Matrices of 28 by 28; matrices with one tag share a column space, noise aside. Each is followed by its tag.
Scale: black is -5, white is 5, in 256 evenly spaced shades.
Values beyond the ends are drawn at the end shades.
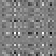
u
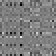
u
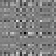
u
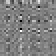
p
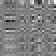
p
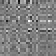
p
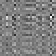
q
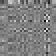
p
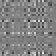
u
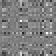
u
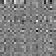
p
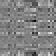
u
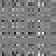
u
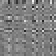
p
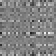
u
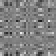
u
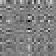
p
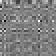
p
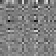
p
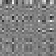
p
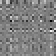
p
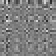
p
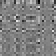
p
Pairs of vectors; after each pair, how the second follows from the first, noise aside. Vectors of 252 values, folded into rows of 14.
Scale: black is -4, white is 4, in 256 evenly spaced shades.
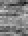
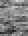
wrapped around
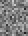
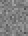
shrunk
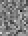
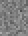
shrunk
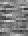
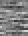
wrapped around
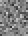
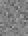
shrunk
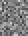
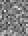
wrapped around
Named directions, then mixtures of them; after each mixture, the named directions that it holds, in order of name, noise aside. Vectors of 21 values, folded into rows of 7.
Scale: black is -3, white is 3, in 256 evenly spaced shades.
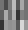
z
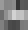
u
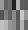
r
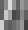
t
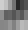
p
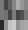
t, u, z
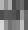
p, r, t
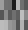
r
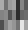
p, z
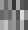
r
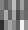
z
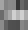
u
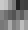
p
